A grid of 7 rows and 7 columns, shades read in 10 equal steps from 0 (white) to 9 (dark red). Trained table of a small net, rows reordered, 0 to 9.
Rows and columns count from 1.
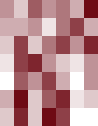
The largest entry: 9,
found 3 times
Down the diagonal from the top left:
4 3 2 4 3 1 0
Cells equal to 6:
3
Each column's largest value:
4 9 8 9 8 7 9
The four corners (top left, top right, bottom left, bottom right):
4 9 2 0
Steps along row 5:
up down up down down up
